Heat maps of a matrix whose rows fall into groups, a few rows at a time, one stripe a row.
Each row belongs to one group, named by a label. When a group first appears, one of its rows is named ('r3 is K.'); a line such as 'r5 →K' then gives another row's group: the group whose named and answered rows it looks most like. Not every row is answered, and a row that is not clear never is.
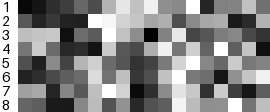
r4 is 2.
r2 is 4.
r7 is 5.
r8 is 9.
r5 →9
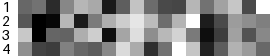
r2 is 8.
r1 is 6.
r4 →8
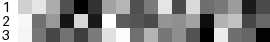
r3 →5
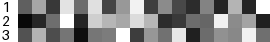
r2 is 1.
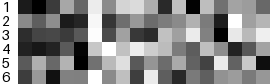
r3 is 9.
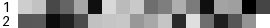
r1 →5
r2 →4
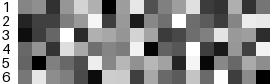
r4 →6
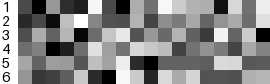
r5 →5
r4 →4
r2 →6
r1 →9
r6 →8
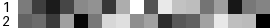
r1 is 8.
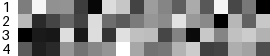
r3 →1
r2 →9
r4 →8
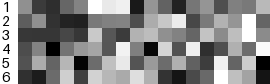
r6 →1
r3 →1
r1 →4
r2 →2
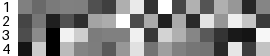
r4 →6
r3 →6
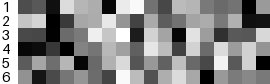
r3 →4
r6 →8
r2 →5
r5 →2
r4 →4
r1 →6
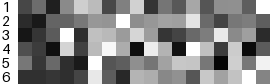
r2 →8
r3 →1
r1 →6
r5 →9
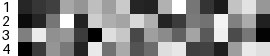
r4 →9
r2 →1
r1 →9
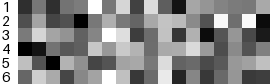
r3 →5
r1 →4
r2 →2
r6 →5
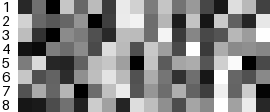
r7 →2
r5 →5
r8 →1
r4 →4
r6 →5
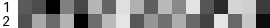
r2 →2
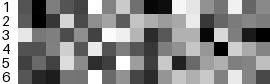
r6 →9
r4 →9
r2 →8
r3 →5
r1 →9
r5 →6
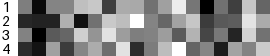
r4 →9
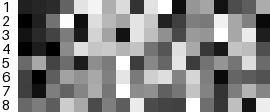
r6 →8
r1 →4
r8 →6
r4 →8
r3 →1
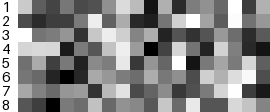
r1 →6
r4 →5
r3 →5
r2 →9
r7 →5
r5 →2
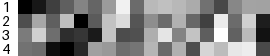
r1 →8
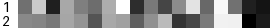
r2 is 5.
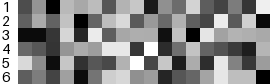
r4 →4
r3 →1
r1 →6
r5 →6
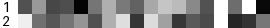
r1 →2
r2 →5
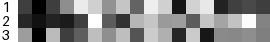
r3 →4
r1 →4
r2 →1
